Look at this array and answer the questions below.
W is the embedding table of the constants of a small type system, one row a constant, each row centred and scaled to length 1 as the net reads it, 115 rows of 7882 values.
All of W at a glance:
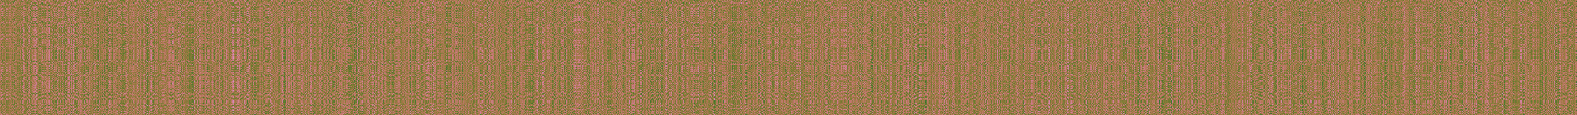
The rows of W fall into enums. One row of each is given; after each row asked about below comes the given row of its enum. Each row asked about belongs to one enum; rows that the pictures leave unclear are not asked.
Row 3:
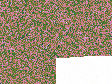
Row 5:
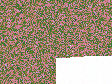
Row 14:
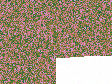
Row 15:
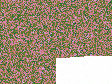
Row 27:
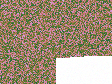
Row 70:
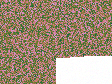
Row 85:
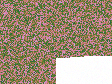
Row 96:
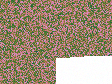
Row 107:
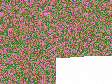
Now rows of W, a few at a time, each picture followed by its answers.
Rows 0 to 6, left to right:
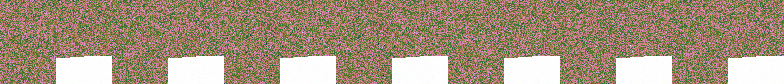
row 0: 14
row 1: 96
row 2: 3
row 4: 15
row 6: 96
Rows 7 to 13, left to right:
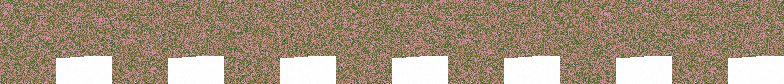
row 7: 85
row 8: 15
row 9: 70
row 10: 5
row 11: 15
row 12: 107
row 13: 15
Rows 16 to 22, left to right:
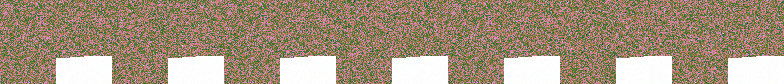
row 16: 85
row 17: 5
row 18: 85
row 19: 96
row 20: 85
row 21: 3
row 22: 15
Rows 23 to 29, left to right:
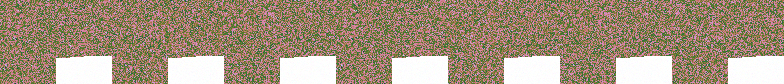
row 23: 5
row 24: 14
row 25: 107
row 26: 5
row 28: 107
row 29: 85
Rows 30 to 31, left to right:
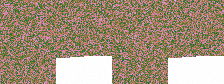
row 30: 85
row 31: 27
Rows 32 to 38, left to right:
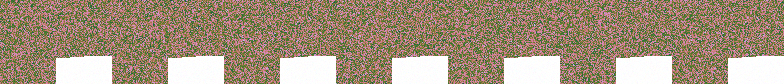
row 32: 96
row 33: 14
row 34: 15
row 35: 27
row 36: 5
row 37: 107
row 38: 15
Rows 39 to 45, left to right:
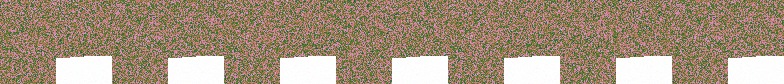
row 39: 70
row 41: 27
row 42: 96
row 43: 27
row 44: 14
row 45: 85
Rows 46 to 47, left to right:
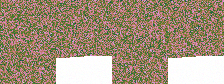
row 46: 15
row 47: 14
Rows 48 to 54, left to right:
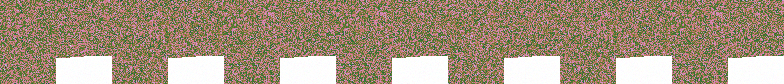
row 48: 5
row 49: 14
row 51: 107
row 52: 27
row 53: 14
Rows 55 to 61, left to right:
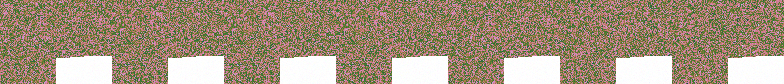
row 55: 85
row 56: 107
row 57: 107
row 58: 107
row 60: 96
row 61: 5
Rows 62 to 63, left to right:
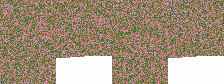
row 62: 85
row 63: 70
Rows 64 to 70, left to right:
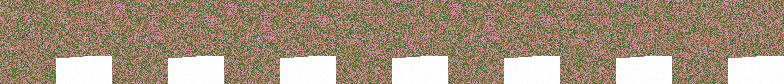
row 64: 3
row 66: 85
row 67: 15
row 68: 85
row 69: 15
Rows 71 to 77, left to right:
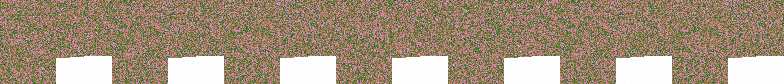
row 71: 15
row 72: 96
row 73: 70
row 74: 14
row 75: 5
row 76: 96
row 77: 70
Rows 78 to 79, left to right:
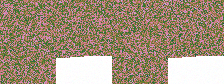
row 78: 85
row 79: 70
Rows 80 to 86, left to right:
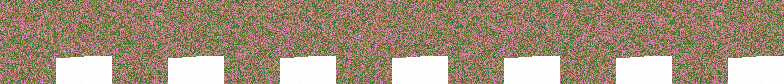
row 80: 14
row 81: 107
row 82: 96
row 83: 27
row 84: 96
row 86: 107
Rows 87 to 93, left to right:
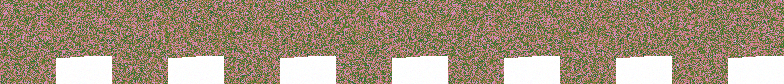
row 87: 85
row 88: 14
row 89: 70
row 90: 107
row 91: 85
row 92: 70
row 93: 5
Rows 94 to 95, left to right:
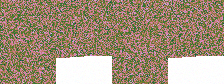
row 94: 15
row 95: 70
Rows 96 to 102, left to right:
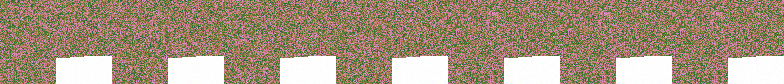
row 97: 14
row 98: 15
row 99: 70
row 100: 107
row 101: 107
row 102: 107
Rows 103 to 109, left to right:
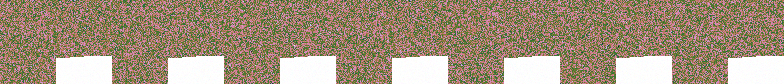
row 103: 14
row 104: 96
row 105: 5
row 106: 14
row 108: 3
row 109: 85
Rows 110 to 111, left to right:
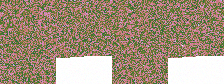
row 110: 107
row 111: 5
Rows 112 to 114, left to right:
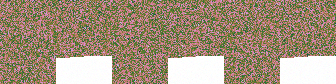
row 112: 14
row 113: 5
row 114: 70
